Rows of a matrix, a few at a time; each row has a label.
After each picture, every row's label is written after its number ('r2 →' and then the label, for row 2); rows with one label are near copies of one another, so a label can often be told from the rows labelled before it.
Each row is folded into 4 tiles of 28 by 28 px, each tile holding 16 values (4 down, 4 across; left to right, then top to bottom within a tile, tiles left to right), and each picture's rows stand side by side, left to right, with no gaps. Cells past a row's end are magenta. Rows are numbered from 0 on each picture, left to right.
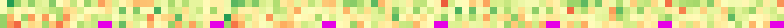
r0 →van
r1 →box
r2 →van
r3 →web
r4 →box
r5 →web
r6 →web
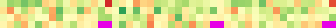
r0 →web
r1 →box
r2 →web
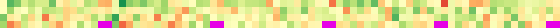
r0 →van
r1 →van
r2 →web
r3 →web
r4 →box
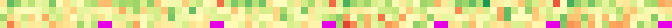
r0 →van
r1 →web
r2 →web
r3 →van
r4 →web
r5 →van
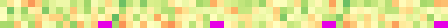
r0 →box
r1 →van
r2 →web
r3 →van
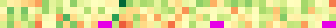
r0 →box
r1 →van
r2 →web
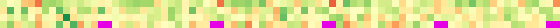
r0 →box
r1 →web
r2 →web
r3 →van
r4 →web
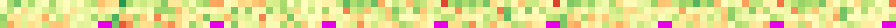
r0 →van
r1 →van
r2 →box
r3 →web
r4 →web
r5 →van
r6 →web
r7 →web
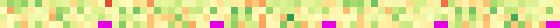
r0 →web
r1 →box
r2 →box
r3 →web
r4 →box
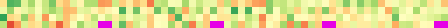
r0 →van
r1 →box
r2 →box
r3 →web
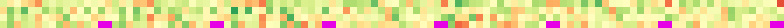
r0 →box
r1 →box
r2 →box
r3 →web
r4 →van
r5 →web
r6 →web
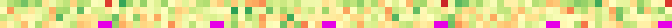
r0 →web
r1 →van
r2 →box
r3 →web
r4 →van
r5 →web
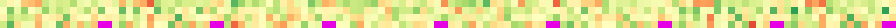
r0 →box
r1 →box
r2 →van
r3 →web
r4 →web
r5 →box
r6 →box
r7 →box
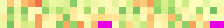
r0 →box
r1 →box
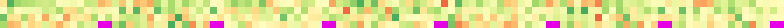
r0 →van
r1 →box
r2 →web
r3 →web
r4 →van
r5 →box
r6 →box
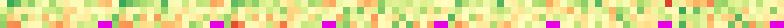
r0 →van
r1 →van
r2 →van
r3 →box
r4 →van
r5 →web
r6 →box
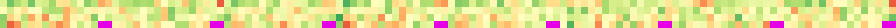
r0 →van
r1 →web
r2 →van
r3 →van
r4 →van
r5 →box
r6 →box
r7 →web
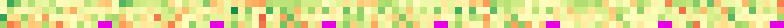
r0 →van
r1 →van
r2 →box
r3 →box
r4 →box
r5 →web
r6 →web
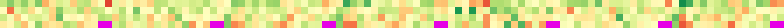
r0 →web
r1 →box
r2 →van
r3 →van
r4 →box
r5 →web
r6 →van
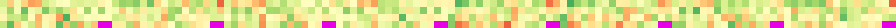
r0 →box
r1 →web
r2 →box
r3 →box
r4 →van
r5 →van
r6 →box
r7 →web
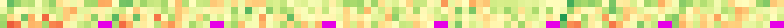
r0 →van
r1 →van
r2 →box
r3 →web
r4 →box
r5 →van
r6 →van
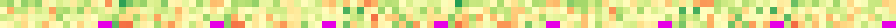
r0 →web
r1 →van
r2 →van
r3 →box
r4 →van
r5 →web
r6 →box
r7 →van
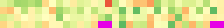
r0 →web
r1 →box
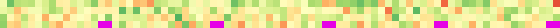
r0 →van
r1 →box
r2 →van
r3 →web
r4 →web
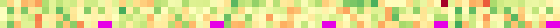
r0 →box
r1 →box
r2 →van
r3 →web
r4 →box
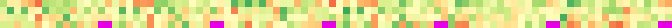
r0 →box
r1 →box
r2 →web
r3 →box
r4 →van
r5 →van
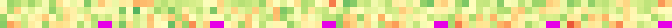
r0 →van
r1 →box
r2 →web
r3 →van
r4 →van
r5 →van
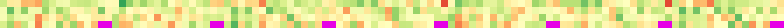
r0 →box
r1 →van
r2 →box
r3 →web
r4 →van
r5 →web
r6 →box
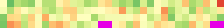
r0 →van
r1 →web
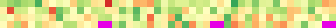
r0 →web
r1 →box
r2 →van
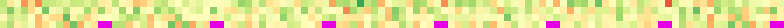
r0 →box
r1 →box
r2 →web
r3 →web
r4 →web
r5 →web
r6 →box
